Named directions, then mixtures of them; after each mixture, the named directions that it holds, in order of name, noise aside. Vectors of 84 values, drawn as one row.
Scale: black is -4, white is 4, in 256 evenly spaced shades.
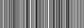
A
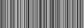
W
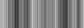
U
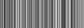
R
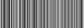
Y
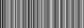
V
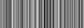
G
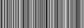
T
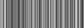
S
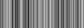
G, U, V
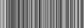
A, S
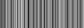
V, W, Y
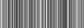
T, U, W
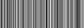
T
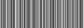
W, Y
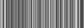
S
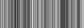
R, U, V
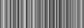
A, G, Y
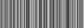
A, G, W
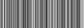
R, T, U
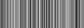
A, S, T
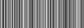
T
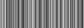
G, S, T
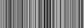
G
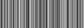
A, T, W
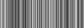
S, U, V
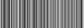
Y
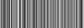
Y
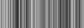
R, S, U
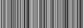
U, W, Y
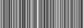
G, Y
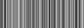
S
